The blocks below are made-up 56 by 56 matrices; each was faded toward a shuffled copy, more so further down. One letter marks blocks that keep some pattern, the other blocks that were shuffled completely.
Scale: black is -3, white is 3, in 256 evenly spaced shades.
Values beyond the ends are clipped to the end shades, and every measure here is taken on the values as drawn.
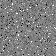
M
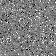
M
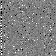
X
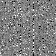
X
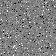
M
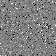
M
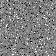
M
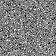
M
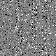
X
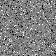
M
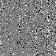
X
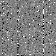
X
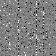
X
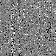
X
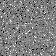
M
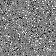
M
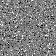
M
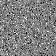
M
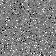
M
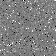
M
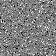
M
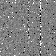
X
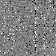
X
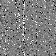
X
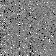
X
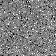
M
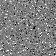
M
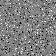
M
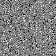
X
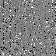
X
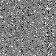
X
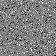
M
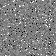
M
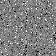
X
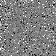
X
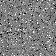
M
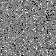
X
